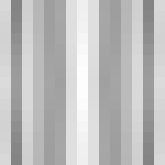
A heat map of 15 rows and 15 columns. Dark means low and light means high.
Mirror symmetry: left to right and top to bottom. Grain: streaks running down. Slope: none.
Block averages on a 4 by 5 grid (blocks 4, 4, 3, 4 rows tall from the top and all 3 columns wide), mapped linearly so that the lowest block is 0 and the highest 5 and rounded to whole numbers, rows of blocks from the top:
10501 | 20502 | 20502 | 10501
